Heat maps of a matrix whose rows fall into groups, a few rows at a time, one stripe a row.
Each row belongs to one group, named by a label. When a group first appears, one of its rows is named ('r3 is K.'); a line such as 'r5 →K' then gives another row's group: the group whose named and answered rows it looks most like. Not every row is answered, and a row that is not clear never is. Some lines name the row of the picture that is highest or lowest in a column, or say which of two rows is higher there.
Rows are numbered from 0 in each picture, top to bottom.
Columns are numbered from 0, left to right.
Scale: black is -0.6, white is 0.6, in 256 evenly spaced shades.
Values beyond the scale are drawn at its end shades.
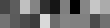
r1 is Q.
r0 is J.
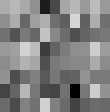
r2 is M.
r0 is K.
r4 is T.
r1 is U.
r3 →T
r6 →J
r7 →M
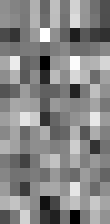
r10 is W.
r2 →M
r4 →K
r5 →K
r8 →T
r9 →U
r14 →K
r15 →J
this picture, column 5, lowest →15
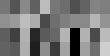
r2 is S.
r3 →S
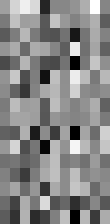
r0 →T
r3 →U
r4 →J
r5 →K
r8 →T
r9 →S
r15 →S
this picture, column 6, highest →15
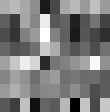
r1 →M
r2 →M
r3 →M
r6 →W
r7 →S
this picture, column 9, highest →4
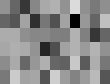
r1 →S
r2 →W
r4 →U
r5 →T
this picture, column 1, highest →5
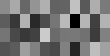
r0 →U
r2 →Q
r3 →J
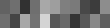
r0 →Q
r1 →M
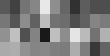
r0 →M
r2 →K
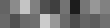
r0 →J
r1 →M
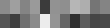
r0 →K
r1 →M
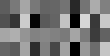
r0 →J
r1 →S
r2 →W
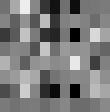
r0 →J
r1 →Q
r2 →J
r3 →Q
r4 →W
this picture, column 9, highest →2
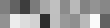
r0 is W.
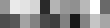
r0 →T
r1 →J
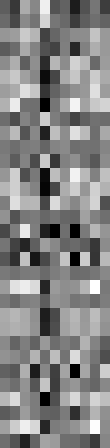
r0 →M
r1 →M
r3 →J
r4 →K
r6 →T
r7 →K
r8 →M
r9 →K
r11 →Q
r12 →K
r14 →T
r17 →Q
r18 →S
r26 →S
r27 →Q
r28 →K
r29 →J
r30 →T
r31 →Q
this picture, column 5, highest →14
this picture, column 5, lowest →16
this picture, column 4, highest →0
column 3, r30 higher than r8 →Yes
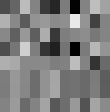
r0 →J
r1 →W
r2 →Q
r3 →J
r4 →W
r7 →U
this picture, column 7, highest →1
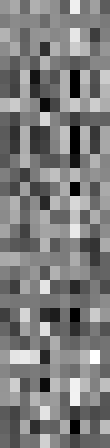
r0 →U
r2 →W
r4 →M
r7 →K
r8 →M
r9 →S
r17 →Q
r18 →W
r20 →M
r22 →J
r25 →T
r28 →U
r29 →M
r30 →S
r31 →M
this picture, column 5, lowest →22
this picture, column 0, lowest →22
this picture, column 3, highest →25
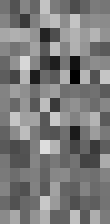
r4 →J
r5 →S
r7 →Q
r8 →T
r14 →M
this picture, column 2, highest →4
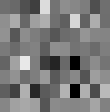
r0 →Q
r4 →J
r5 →U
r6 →S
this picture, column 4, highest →0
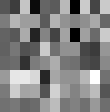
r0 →S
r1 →T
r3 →Q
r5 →T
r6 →T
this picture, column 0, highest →5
